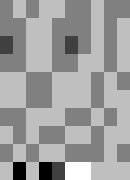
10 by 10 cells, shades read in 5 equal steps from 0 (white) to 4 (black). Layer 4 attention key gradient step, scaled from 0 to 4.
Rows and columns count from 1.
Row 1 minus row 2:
0 -1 1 0 -1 0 0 0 0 1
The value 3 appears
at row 3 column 1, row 3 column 6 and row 10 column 5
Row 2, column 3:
1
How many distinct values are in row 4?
2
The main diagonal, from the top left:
2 2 1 1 1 1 2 2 1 1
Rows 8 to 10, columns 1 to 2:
1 2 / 2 1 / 1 4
